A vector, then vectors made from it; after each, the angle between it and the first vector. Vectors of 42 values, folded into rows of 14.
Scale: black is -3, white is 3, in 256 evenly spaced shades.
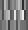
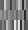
partly aligned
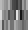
partly opposed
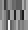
nearly opposite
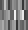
nearly parallel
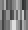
partly aligned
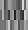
nearly opposite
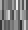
partly aligned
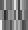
orthogonal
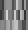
partly aligned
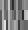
partly opposed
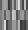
partly aligned
